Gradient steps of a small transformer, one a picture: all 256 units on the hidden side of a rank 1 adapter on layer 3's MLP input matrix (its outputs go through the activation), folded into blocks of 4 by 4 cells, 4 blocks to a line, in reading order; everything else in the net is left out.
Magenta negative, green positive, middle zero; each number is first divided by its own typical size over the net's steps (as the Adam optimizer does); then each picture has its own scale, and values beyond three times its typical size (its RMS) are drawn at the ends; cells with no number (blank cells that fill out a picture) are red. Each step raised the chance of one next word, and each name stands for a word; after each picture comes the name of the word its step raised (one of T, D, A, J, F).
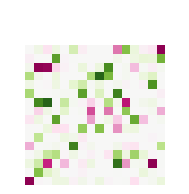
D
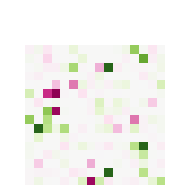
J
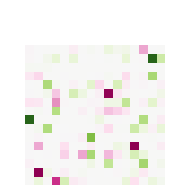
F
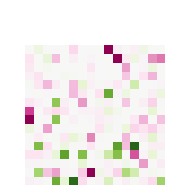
F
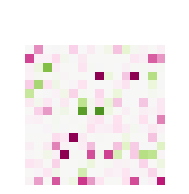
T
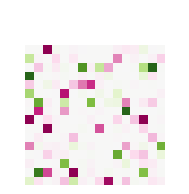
F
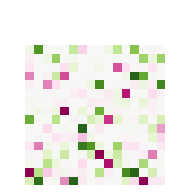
J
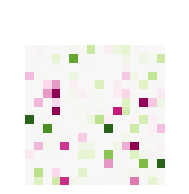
J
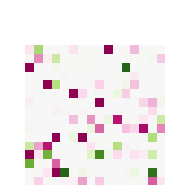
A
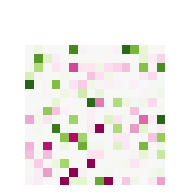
F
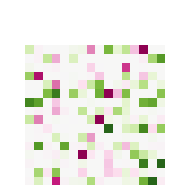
A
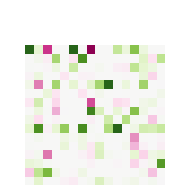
F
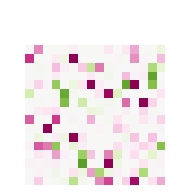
T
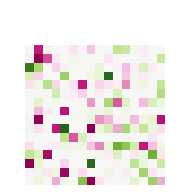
A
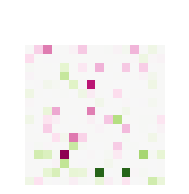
T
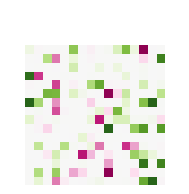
A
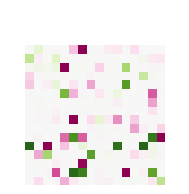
A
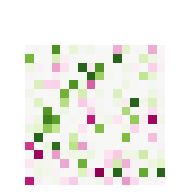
D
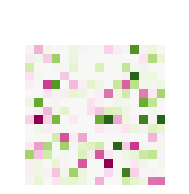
J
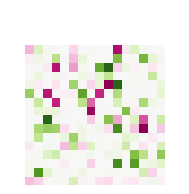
D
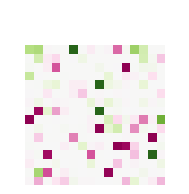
F
